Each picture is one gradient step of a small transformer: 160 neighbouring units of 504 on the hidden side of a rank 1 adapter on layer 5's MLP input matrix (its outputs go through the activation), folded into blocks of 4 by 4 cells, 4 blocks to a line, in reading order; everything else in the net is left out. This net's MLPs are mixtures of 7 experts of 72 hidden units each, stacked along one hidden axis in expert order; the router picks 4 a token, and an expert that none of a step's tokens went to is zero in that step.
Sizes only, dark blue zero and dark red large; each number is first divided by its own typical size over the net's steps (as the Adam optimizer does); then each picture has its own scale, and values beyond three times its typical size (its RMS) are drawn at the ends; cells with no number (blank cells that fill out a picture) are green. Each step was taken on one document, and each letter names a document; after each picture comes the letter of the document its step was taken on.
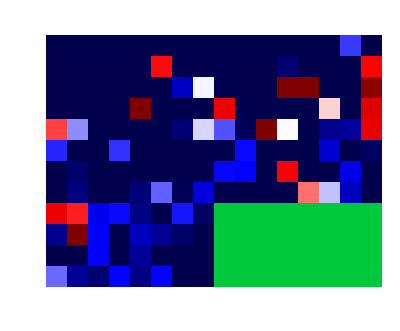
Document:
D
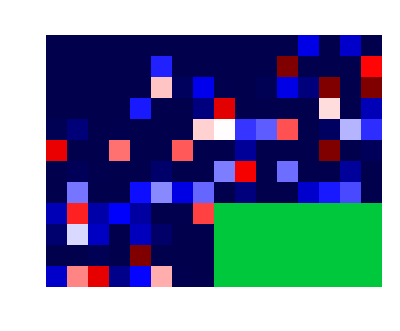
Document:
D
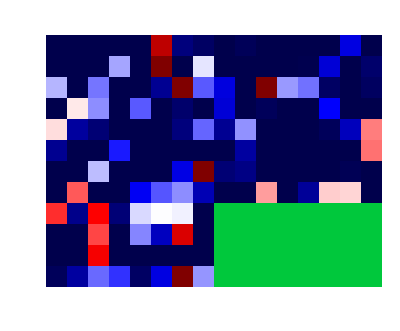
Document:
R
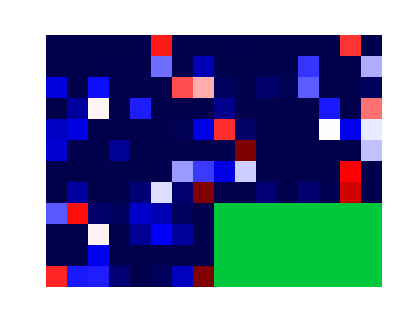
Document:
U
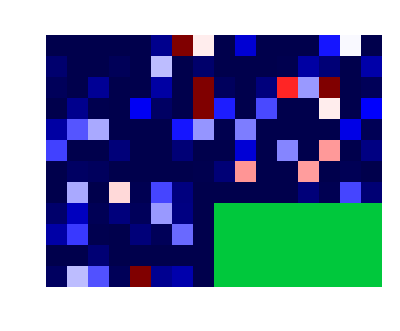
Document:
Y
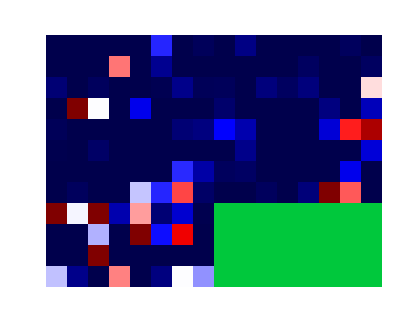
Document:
U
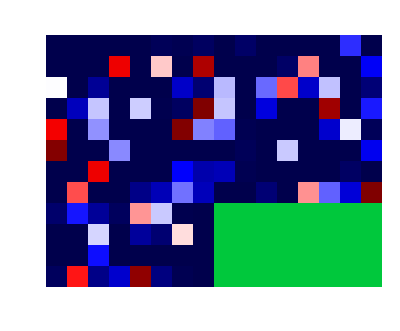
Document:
R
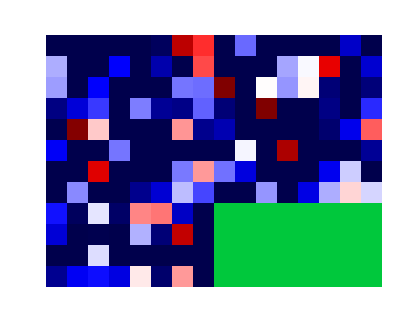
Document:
R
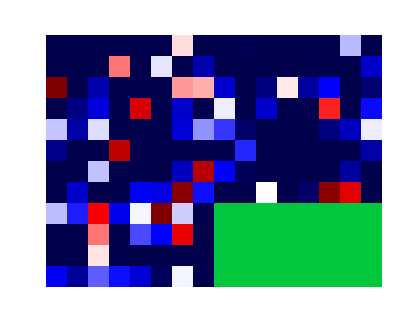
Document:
R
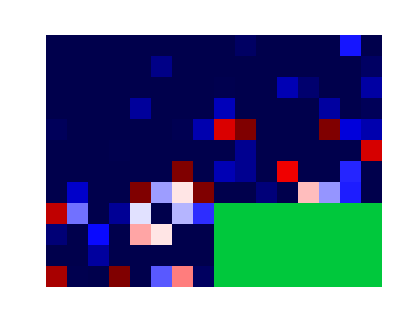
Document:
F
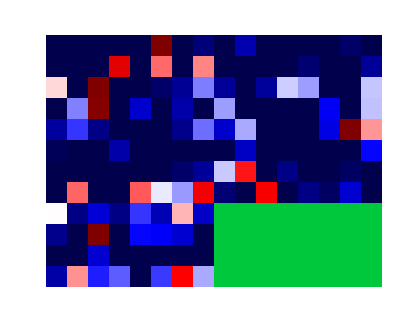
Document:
U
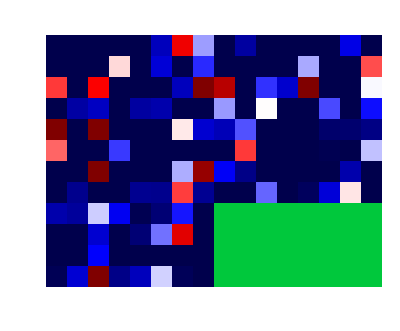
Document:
R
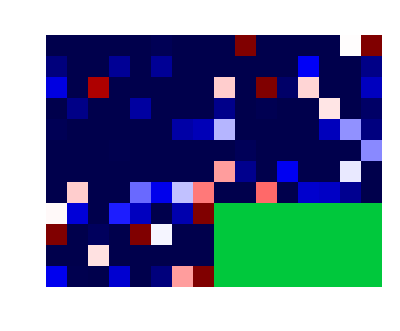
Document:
F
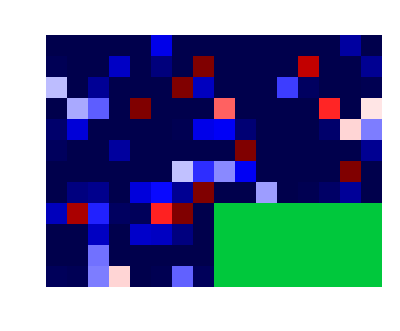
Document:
U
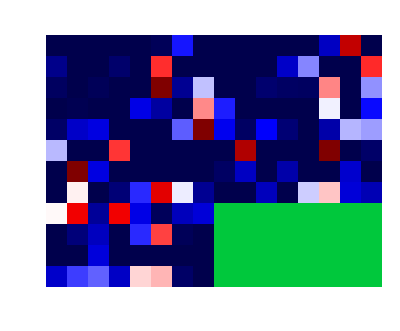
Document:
D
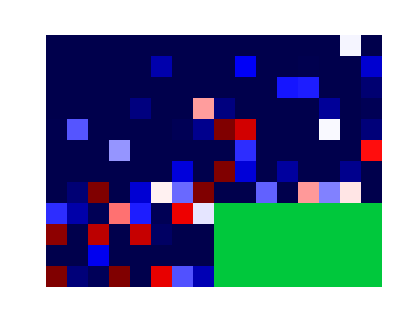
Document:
F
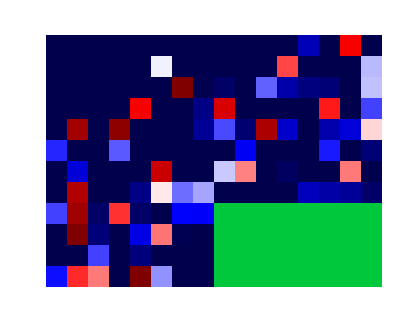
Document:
D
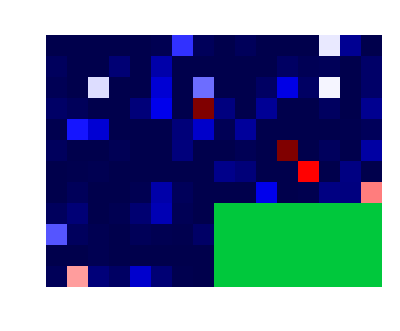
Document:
Y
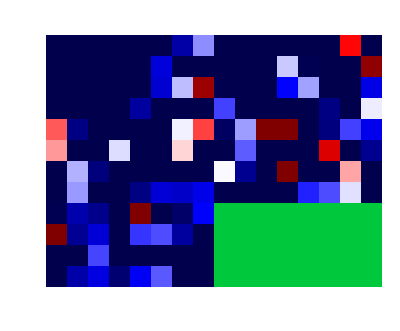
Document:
D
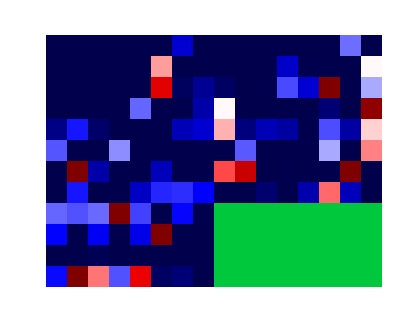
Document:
D
